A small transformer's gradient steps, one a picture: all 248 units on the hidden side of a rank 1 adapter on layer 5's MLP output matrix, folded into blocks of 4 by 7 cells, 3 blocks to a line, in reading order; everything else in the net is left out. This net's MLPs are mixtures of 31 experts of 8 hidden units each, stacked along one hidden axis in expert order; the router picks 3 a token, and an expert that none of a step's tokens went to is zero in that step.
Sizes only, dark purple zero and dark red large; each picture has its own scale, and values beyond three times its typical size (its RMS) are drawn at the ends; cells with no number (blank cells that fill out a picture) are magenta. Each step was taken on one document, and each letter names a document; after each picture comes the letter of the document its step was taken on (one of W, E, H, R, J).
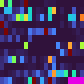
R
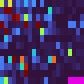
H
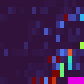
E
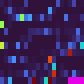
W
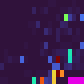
E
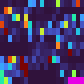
H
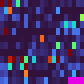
H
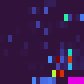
E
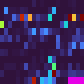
R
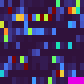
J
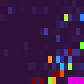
E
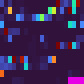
J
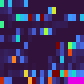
W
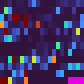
H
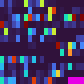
W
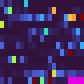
W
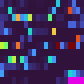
J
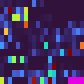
R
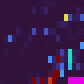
E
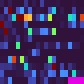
R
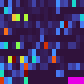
H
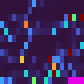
R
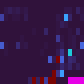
E
